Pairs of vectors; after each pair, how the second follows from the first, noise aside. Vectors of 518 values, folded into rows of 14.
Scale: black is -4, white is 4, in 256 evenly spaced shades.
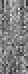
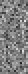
shuffled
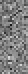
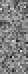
shuffled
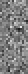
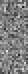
shuffled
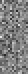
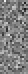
shuffled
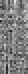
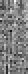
copied
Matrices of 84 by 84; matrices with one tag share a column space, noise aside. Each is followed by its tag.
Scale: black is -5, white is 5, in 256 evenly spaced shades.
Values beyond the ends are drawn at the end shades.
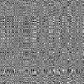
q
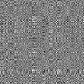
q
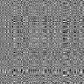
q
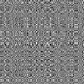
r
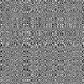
r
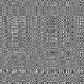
q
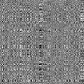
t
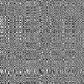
q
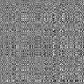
t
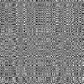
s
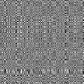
q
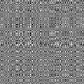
r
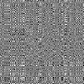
s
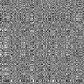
t
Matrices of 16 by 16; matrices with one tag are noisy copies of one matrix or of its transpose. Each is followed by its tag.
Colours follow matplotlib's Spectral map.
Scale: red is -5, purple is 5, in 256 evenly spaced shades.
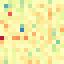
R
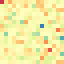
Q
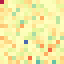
Q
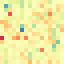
R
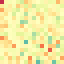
Q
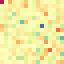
Q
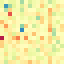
R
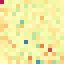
Q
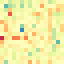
R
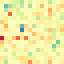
R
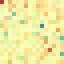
Q
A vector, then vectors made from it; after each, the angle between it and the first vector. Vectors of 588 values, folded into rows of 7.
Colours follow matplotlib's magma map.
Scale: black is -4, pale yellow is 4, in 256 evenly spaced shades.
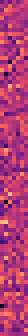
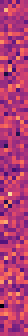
nearly parallel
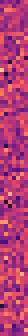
nearly parallel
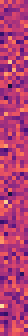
nearly opposite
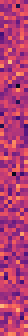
partly opposed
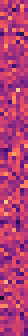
partly opposed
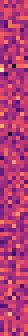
partly aligned
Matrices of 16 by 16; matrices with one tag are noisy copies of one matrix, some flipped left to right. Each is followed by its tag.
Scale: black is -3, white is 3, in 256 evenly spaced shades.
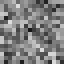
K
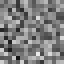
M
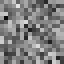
K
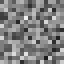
M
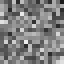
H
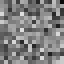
H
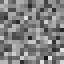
M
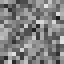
K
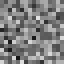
M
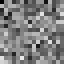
H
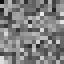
H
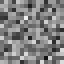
M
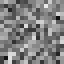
K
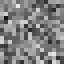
K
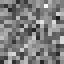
K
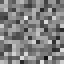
M
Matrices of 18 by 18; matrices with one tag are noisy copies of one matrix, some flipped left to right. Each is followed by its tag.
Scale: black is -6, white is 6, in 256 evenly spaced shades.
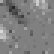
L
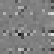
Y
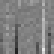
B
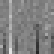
B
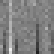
B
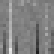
B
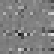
Y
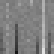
B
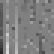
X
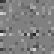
Y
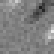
L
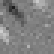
L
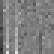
X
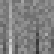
B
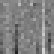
B
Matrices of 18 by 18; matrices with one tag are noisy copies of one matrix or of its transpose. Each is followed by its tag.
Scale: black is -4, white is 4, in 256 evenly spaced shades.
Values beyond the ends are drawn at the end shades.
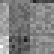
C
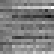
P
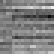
P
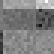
C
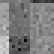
C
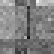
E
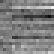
P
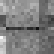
E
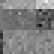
C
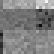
C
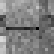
E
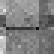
E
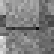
E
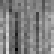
P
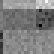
C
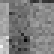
C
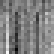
P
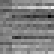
P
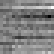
P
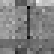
E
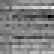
P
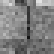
E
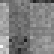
C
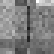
E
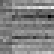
P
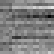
P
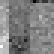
C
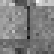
E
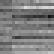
P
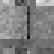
E
